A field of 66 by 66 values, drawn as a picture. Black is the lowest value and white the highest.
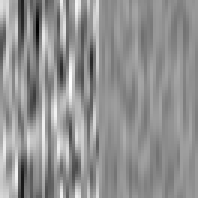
Seam: vertical, 50% of the way across, the right part calmer. Grain: streaks running down. Mirror symmetry: none. Slope: none. Histogram: heavy tails on both sides.
